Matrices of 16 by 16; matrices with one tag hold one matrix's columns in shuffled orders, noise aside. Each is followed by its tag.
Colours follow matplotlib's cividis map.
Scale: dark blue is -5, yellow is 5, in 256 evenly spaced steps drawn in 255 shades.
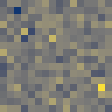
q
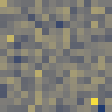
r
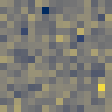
q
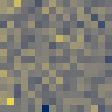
r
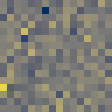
q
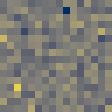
q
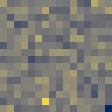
r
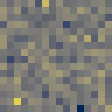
r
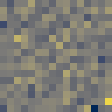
r
